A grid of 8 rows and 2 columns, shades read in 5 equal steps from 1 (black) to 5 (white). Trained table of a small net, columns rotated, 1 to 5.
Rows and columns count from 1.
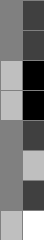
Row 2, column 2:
2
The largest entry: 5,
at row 8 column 2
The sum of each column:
27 19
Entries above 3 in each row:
0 0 1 1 0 1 0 2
